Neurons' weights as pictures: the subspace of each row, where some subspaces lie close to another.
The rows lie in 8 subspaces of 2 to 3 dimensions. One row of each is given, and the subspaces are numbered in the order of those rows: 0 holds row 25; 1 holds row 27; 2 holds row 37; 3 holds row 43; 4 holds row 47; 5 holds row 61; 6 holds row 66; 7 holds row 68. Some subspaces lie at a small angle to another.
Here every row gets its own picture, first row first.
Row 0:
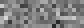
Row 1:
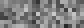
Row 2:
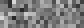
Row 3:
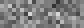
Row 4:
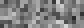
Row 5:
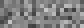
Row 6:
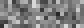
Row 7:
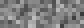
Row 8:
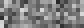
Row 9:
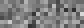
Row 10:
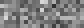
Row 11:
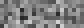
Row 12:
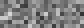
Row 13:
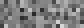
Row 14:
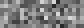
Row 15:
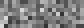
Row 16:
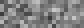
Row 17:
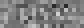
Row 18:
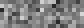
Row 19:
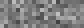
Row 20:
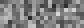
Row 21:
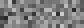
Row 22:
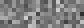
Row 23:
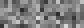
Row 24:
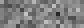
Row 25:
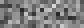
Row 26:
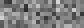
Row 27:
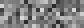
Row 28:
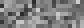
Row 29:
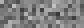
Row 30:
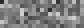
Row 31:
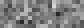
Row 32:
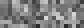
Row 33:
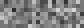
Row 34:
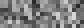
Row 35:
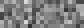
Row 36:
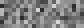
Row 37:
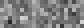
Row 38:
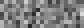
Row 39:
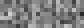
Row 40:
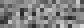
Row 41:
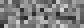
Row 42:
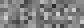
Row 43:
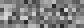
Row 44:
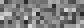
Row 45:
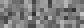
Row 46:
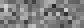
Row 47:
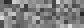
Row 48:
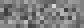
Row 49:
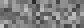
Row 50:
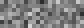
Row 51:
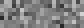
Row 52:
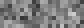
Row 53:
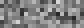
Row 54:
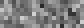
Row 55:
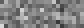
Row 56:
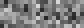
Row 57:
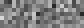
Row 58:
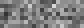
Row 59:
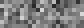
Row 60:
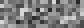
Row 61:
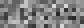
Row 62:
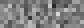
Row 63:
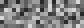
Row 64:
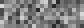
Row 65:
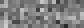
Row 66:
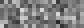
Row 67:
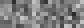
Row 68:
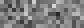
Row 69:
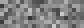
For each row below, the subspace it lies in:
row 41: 6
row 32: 2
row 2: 4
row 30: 0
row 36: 1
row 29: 7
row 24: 0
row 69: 1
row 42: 5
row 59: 1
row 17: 5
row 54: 2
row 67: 2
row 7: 0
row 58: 3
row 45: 7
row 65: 5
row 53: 0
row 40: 0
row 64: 1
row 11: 6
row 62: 7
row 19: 6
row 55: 6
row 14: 5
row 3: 7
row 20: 7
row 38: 1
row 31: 7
